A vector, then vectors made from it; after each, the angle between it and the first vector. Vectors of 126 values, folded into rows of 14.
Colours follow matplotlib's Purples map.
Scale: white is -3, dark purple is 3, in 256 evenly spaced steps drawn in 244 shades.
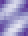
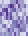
partly opposed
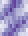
nearly opposite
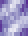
nearly parallel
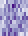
partly opposed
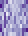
partly aligned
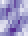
nearly opposite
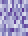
orthogonal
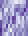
partly aligned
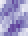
nearly opposite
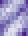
nearly parallel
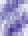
nearly opposite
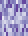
orthogonal
